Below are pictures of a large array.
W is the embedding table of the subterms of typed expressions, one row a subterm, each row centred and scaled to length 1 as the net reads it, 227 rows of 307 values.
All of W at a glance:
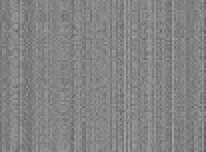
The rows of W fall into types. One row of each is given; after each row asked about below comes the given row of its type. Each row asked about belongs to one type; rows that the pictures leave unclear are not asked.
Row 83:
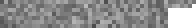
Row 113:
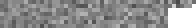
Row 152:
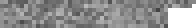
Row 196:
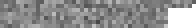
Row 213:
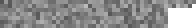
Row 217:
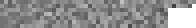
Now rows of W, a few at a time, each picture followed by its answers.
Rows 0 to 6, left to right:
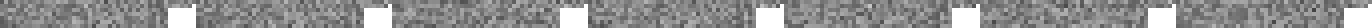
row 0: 83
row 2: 113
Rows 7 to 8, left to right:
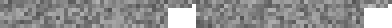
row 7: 152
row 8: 83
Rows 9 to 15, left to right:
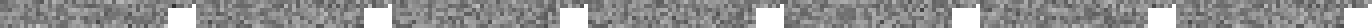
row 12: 196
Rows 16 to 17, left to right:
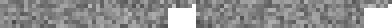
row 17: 83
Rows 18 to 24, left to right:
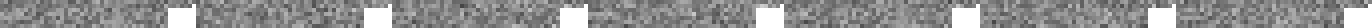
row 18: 152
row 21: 213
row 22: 152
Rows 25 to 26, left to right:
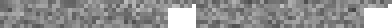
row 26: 213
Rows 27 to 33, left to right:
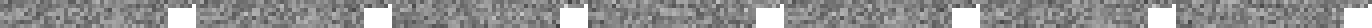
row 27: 152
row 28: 152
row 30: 213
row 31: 152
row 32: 152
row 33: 196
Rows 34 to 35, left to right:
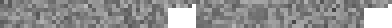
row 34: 213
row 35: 83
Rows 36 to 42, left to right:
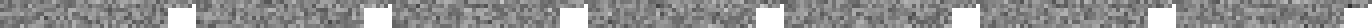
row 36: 217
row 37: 196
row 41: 113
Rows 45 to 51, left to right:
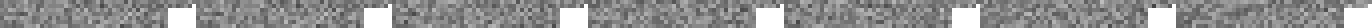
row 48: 213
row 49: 196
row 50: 217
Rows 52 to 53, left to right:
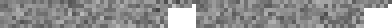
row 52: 113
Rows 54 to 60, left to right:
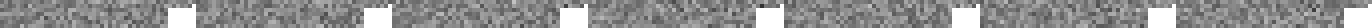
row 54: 217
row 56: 217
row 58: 213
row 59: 83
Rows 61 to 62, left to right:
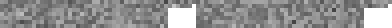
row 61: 152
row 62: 83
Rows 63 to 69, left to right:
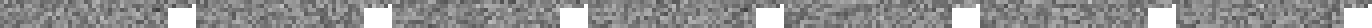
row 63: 217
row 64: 213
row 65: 152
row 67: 83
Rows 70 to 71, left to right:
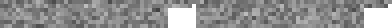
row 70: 213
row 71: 152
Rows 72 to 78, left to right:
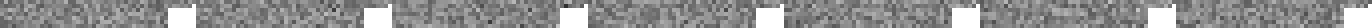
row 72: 83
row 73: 83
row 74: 196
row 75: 83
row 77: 213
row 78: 196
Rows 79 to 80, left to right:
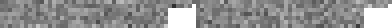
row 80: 213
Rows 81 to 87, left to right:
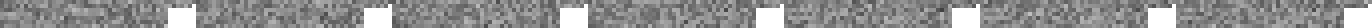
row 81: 213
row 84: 83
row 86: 152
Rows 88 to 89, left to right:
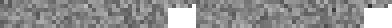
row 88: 213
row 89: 213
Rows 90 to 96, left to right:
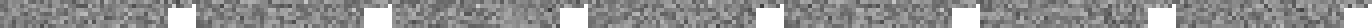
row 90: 113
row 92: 152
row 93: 217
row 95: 213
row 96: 217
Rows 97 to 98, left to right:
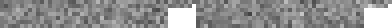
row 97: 113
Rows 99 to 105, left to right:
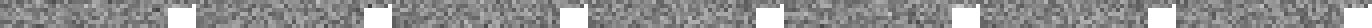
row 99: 213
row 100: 217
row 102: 83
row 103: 213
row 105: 213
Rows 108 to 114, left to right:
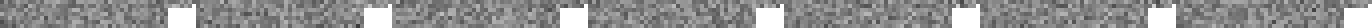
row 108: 83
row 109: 213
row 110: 152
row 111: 213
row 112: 113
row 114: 83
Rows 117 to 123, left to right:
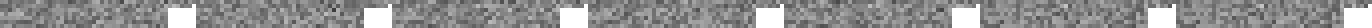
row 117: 152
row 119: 152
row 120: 152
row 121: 213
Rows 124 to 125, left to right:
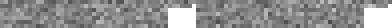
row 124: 152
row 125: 217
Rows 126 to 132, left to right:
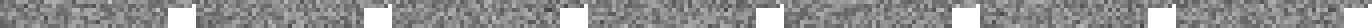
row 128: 217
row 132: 213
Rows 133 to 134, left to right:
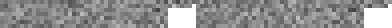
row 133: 113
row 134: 217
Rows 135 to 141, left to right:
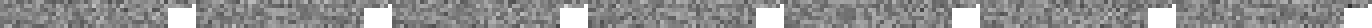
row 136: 113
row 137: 83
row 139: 83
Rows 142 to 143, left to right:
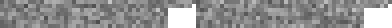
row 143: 113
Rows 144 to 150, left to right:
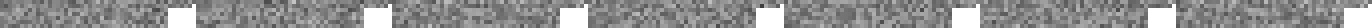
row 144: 113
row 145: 196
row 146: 113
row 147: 217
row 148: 83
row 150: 113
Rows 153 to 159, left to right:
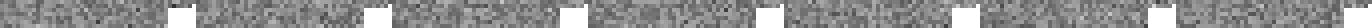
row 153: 196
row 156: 83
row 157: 213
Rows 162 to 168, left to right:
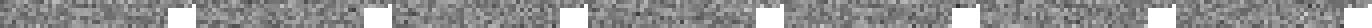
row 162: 113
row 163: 213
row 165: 113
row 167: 196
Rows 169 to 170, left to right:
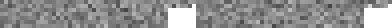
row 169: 217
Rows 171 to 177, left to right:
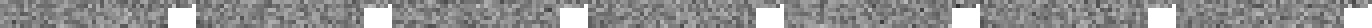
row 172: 83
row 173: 213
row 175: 196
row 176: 83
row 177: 113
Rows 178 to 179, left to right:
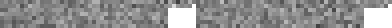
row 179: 213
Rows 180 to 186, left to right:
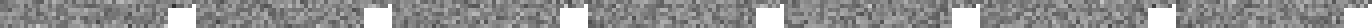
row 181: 217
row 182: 113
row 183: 83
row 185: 217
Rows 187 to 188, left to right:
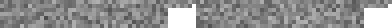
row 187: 217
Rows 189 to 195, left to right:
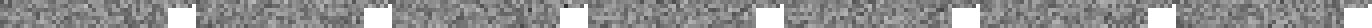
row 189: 213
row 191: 213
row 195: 83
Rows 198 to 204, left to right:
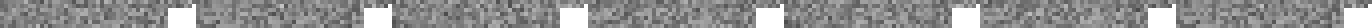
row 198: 113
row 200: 83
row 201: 152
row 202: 83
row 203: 152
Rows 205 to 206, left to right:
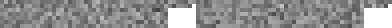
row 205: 217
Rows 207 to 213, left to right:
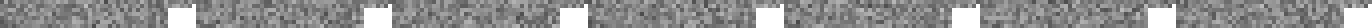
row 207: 83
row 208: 196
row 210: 83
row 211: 196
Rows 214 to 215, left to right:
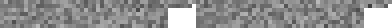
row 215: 217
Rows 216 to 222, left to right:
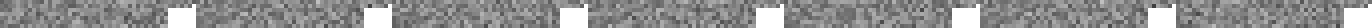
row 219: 217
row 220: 83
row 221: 217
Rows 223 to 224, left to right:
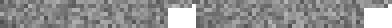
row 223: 83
